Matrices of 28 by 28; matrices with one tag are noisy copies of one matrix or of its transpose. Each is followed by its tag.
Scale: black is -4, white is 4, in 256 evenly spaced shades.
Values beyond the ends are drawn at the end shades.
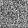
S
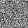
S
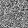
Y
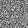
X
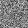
Y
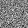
X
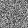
Y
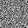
X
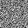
X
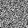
X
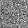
S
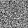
S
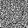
X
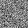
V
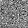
S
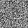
S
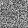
S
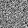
X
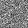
Y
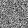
V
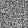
S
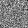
Y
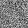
V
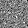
X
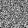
X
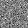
Y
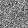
Y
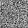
S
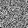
X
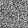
S
